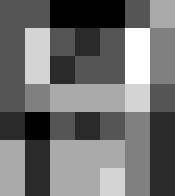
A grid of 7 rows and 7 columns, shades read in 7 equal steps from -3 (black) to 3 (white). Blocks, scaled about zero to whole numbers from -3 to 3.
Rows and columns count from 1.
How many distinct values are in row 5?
4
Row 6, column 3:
1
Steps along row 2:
up down down up up down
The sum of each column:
-4 -4 -4 -5 -2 7 -6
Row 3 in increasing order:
-2 -1 -1 -1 0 2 3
